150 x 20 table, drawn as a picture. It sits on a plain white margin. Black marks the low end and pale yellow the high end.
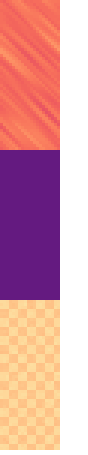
The table splits into 3 rows of 1 panel. Panel 1,1: high, slanting down to the right, faint in contrast. Panel 2,1: low, flat. Panel 3,1: very high, checkered, faint in contrast.
